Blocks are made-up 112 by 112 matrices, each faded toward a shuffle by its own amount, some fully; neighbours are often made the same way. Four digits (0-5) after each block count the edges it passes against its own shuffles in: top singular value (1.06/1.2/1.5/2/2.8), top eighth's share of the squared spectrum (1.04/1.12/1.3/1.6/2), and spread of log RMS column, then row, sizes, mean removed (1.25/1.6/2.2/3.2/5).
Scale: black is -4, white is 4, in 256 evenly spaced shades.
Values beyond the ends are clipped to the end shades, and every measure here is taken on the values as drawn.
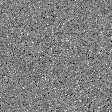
0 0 0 0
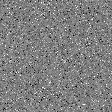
0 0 0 0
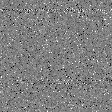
1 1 0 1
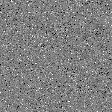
1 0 0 1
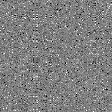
4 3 2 1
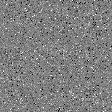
3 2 1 0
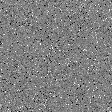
1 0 0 0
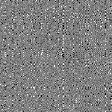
5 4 3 2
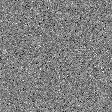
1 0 0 0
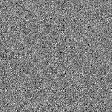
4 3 1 1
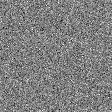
0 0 0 0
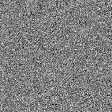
3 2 1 1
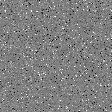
2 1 0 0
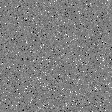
0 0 0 0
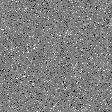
1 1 0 0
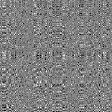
5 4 3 3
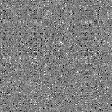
4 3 2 2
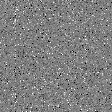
1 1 1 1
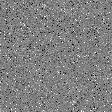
0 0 1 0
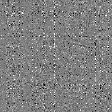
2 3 3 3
